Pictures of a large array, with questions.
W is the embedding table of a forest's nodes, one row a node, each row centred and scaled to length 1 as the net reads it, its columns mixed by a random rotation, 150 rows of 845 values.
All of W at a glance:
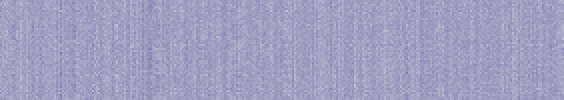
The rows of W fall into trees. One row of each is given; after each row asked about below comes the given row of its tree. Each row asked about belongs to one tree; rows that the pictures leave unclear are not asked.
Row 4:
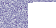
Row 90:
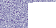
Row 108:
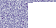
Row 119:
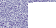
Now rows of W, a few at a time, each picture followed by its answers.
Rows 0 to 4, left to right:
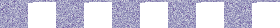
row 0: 108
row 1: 90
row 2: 4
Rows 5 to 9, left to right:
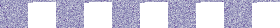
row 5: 90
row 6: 108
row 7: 4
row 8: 4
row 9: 108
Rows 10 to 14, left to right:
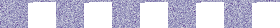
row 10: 90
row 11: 108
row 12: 108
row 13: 4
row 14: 108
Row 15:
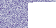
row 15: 90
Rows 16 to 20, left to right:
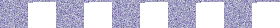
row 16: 90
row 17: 90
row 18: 108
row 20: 4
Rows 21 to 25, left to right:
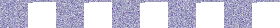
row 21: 108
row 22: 90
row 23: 4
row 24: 108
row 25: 90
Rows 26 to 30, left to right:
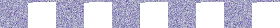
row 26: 119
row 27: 4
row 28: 108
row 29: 108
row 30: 119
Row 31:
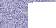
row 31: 90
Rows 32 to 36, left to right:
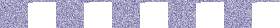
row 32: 4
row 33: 119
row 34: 4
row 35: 108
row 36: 90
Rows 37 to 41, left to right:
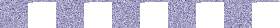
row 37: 4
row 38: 4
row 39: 4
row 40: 4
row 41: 90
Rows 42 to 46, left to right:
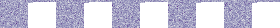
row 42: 119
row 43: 4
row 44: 90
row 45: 90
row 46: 4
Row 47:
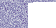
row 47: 4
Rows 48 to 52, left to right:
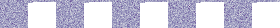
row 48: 4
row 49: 108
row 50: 90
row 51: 4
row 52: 90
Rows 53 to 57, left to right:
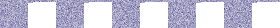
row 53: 119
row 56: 4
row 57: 4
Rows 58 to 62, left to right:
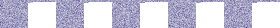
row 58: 90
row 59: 4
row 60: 108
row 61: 119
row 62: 108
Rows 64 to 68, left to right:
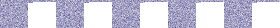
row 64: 108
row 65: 108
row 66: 90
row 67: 90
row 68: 90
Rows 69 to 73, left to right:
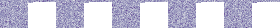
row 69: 119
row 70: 108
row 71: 90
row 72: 108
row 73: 108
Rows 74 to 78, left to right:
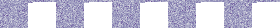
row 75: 90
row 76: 119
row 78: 108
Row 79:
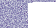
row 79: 4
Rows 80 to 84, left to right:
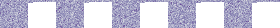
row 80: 108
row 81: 108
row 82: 108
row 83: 4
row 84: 108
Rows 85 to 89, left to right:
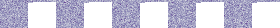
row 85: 90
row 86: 90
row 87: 108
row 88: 108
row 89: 108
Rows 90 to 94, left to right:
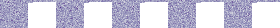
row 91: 4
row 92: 4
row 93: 4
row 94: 4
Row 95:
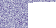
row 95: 90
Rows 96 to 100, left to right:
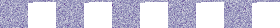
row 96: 108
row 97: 108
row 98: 90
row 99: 108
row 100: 4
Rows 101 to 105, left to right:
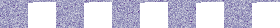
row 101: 108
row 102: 119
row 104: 108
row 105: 108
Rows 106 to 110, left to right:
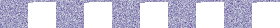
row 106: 4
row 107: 4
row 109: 108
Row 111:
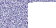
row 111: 4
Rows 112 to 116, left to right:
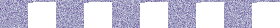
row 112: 4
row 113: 4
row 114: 119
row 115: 4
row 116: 4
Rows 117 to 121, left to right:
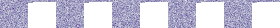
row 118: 108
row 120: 108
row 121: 119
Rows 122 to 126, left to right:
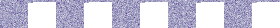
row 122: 4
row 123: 4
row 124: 90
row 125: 108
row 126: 4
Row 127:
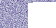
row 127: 4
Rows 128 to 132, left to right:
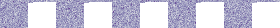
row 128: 108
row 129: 4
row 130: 119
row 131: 4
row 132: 90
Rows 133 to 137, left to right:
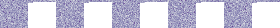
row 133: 90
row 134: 108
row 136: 4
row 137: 4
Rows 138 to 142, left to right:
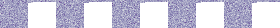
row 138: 90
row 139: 108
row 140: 90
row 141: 108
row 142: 4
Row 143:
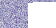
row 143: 4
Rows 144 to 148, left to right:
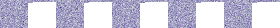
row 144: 108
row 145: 4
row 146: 108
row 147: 108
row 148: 119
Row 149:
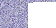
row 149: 108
